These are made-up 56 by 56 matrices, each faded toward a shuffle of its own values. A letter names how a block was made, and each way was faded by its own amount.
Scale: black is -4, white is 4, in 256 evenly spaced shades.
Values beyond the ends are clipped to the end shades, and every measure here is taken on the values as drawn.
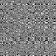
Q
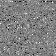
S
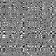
Q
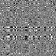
Q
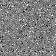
S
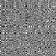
Q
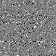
S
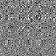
Q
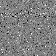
S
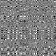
Q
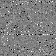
S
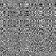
Q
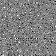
S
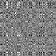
Q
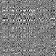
Q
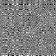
Q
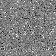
S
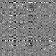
Q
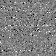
S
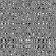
Q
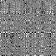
Q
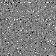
S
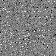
S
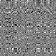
Q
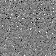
S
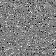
S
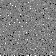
S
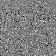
S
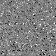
S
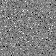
S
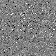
S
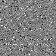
S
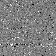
S
